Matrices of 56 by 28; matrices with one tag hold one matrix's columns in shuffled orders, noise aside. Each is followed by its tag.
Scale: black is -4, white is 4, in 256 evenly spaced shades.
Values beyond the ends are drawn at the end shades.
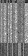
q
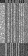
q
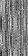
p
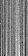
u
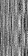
p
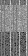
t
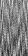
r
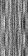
p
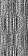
p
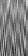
r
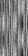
p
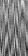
r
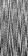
r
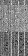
t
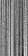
u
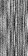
p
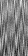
r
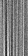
u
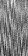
r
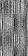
p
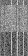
t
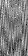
r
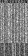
q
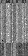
q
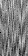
r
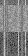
t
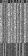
q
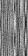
p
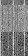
t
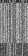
q
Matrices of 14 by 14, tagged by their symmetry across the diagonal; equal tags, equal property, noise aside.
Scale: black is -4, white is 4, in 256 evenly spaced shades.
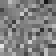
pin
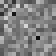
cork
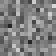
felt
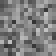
felt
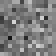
felt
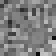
cork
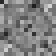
cork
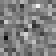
pin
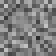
cork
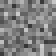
pin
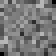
cork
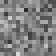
felt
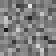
pin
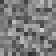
felt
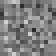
pin
